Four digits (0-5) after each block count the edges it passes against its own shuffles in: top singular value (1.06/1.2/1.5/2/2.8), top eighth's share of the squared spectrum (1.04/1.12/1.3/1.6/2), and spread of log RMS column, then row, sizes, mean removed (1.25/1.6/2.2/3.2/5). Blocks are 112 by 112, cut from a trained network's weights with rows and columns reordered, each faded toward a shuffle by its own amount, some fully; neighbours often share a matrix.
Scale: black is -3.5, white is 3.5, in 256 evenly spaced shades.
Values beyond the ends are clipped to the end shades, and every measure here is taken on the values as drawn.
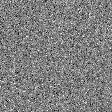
1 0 0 0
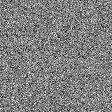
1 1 0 0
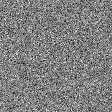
0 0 0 0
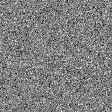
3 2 0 1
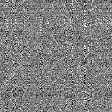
3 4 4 1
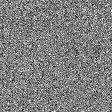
0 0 0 0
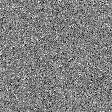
0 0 0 0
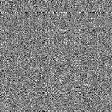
4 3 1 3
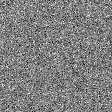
0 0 0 0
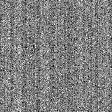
3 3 0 2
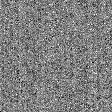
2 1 0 0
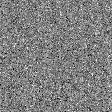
1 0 0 0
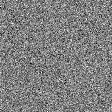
2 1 0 0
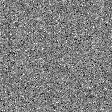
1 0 0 0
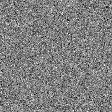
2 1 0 0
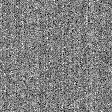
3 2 0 0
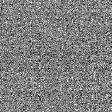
3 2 2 1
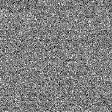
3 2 2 0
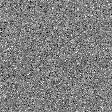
1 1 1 0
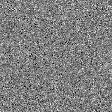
2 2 1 1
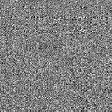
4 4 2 3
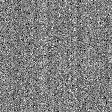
2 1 0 0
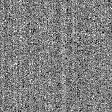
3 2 0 1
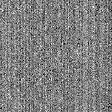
4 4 1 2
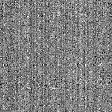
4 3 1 2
